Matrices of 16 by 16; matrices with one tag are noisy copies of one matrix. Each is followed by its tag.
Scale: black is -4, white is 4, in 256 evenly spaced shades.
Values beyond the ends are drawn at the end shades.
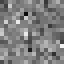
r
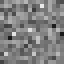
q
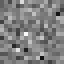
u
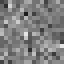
r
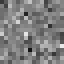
r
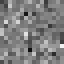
r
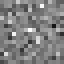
q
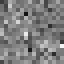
r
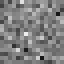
u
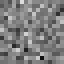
u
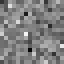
r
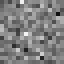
u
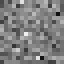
u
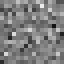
q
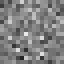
u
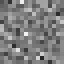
u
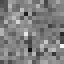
r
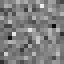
q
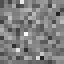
u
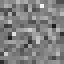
q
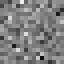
u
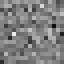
q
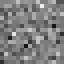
q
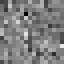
r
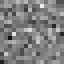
q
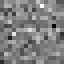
q
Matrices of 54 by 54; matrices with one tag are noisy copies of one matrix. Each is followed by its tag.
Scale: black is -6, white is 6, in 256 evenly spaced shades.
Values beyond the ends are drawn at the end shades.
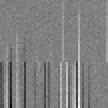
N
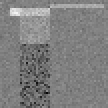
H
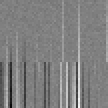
N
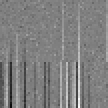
N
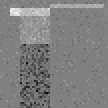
H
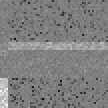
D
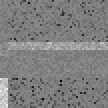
D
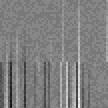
N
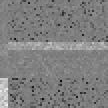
D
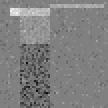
H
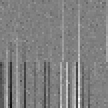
N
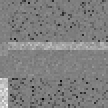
D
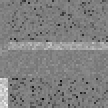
D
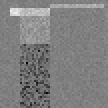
H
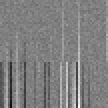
N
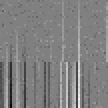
N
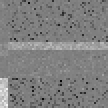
D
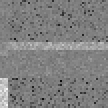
D
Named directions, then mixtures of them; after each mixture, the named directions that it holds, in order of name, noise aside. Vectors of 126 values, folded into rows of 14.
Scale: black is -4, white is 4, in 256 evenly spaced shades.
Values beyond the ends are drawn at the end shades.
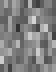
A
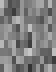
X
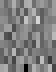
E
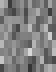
A, X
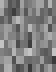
X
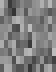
X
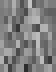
A, E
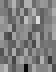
E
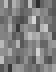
A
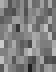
A, X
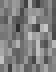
A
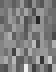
E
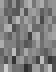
E, X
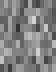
A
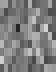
A, X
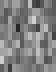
A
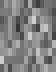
A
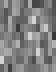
A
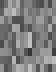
X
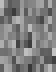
X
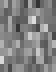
A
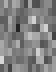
A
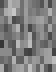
X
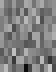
E, X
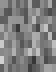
A, X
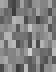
E, X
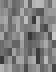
A, E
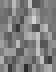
A, E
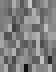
A, E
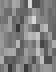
A, E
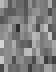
A, X
